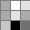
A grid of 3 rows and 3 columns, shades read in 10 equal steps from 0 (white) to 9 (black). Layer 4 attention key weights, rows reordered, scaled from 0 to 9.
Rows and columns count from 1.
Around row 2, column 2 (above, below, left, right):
0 9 3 3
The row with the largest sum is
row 3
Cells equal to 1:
2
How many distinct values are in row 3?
3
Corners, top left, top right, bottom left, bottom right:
3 1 2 5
